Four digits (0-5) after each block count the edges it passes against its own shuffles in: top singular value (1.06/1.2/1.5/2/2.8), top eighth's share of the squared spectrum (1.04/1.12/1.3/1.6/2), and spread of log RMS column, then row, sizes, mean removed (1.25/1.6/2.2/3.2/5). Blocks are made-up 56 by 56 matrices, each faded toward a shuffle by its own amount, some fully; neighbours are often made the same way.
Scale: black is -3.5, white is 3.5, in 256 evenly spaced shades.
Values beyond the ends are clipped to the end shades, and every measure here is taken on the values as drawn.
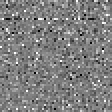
2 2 1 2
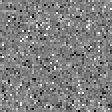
0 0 0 0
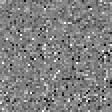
1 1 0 1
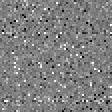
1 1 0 1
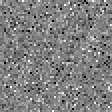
0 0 0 0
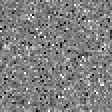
1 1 0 0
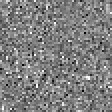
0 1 0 0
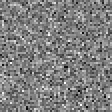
1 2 0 0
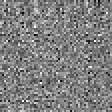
3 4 2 2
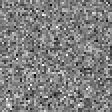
2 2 0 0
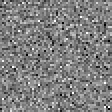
2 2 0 0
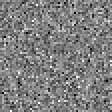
0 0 0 0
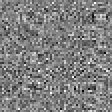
3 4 2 2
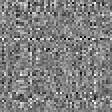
4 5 2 3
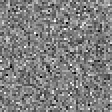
0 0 0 0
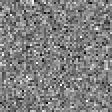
2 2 0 1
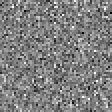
2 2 1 0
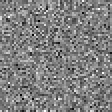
2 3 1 1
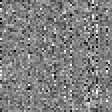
1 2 3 0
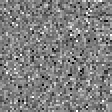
1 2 1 0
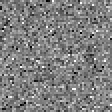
1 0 0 0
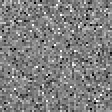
1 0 0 0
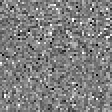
3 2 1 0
